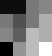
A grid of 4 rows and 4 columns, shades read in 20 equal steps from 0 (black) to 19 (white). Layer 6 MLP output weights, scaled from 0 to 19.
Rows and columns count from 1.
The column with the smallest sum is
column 1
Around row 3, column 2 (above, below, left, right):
6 11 10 14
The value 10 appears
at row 1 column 4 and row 3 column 1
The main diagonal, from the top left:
1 6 14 19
